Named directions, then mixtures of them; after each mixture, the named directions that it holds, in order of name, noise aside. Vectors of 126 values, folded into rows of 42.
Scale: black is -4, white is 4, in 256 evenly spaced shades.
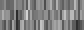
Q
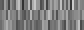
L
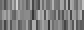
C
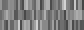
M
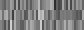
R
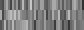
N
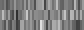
Q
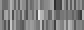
R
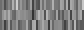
C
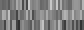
C, L, Q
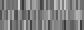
L, M, R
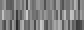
Q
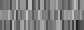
C, N, Q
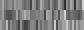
M, N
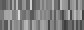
C, M, N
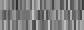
C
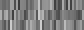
R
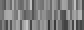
C, M, N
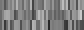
C, M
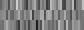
C, L, M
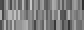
N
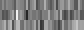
Q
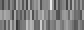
L, Q, R
